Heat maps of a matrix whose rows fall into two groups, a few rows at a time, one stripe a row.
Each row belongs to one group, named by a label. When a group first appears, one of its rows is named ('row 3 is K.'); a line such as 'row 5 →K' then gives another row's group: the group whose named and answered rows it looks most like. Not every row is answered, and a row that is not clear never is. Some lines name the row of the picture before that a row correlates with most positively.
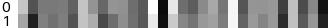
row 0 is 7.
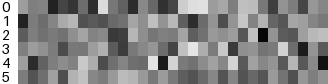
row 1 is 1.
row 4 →7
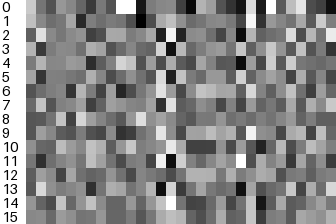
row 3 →7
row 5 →7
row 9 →1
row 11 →7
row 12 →1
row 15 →1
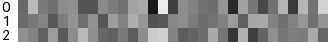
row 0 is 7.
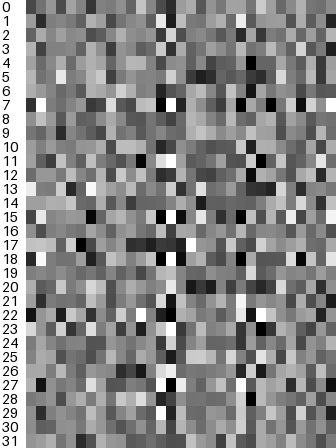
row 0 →1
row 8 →1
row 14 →1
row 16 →7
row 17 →1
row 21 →7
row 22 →1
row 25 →1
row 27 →7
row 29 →7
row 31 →1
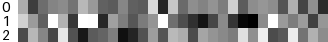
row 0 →7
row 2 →1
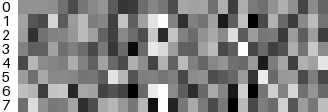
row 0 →1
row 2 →7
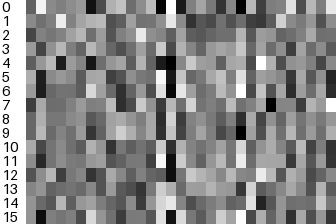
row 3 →7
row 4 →1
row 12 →1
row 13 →1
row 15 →7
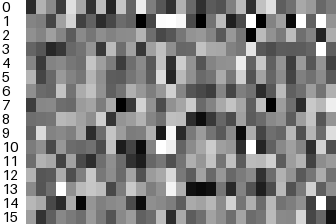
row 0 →1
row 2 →1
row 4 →7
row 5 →7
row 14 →1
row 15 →7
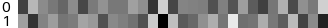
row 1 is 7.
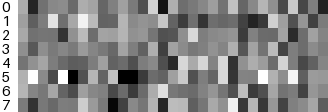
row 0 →7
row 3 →7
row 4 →1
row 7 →7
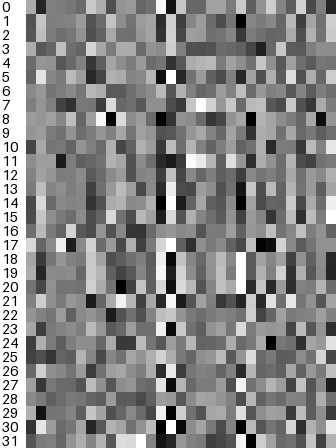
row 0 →7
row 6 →7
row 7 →1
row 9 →1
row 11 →1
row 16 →1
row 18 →7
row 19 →7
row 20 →7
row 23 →7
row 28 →1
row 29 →7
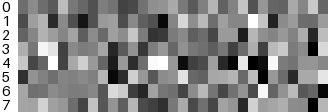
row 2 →1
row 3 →1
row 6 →7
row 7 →1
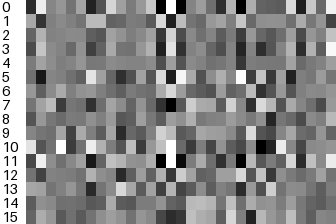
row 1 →7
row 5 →7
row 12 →7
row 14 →1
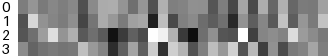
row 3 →7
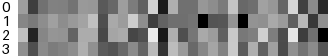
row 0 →7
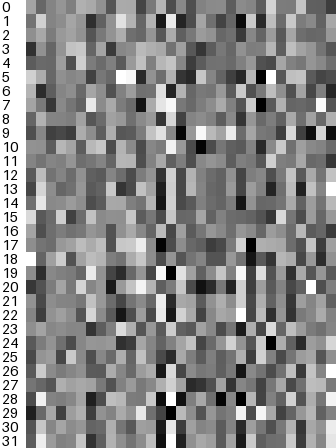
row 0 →7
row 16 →7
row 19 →7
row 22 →7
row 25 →1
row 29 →1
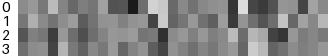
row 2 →1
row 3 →1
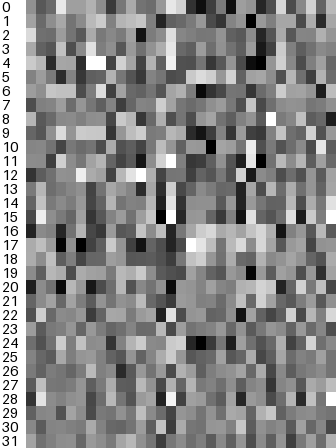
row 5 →1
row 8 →7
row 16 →1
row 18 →1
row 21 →1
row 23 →7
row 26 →7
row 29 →1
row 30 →7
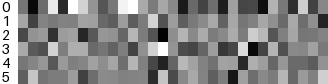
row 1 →7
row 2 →1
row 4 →1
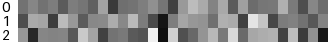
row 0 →1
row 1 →1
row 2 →7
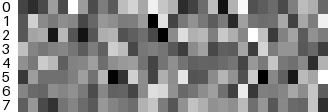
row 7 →1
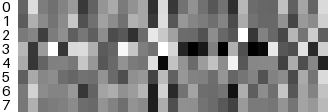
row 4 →7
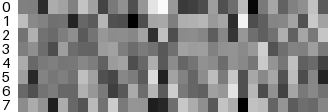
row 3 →1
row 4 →7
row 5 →7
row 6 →7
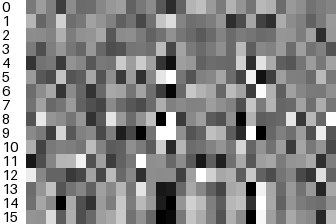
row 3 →7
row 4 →1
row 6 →1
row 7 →1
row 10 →7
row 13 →1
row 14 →1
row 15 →1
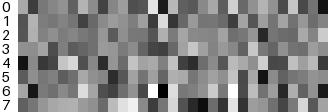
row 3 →1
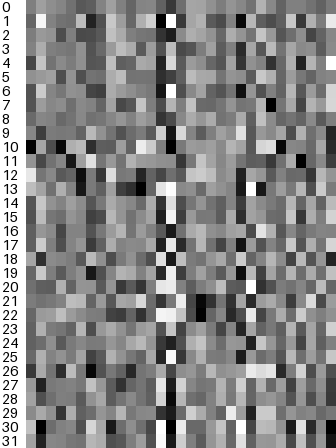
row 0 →1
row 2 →1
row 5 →1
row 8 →1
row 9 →7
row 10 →1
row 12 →1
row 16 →1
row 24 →1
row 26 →1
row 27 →7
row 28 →7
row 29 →1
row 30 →7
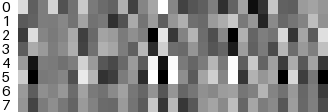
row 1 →7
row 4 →7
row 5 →7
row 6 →7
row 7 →7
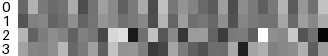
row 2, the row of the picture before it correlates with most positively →6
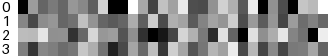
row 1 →7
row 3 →7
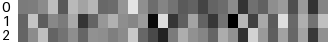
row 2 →1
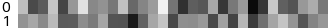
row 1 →1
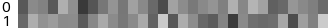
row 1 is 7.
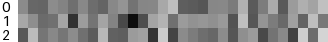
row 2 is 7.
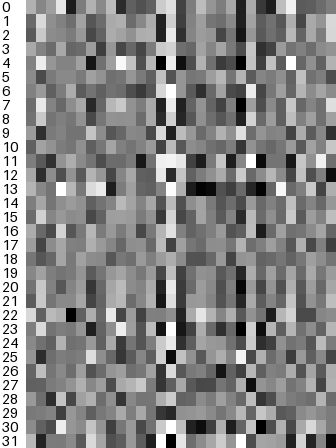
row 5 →7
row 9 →7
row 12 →7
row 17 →7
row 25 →7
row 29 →1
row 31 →7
